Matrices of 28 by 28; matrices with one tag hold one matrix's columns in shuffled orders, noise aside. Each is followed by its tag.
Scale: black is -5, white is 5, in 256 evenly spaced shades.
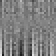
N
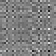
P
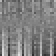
N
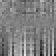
N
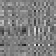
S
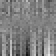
N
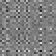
P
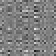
P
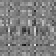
S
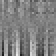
N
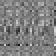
S
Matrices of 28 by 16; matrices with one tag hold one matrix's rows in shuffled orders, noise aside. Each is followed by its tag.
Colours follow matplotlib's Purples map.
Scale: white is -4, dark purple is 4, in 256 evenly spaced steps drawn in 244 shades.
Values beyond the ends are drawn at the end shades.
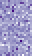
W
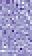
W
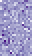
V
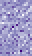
W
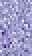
V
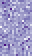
V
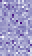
W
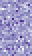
W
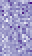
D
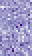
W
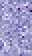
D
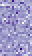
W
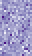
V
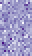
V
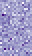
V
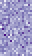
V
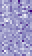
D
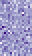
V
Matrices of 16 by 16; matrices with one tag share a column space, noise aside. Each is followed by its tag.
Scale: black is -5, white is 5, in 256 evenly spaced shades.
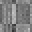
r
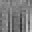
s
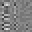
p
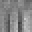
s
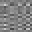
p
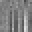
s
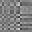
p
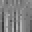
s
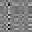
p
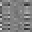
p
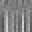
s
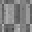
r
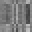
r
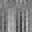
s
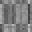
r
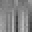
s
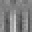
s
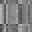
r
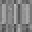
r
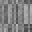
r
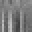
s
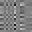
p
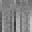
s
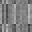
r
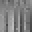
s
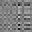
p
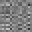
p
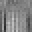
s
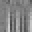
s
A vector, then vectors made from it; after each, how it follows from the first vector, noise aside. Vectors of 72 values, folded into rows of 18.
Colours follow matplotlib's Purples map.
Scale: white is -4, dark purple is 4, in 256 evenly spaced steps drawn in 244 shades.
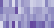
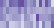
reversed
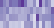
reversed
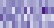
wrapped around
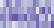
wrapped around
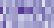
wrapped around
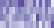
reversed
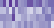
wrapped around
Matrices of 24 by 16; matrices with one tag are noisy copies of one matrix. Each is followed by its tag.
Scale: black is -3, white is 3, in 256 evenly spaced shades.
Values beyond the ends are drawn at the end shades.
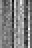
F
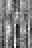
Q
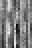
Q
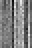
F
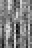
Q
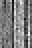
F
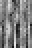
Q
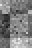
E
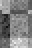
E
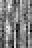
Q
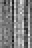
F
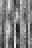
Q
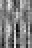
Q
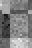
E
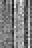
F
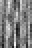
Q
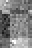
E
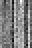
F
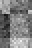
E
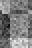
E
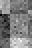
E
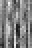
Q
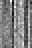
F
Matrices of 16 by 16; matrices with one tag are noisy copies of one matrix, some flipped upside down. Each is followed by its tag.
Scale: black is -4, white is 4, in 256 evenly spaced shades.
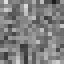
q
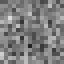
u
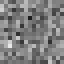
u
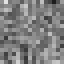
q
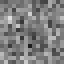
u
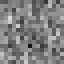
u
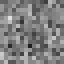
u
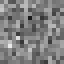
u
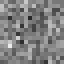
u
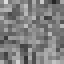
q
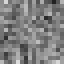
q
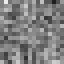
q
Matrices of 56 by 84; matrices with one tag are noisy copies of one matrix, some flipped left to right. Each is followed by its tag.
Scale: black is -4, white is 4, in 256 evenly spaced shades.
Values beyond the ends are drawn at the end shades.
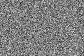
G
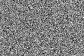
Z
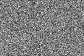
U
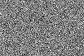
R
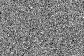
Z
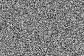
U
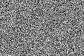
Z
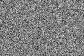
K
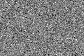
U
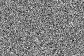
Z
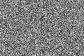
R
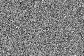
G
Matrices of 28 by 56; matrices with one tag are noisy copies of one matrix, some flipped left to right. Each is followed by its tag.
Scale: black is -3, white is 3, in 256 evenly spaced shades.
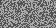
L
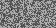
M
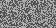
L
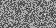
L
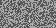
L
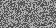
L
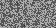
M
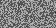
L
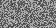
L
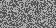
L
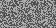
L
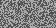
L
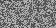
M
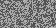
M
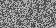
M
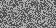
L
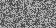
M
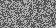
M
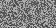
L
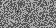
L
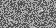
L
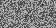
L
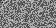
L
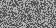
L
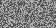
L
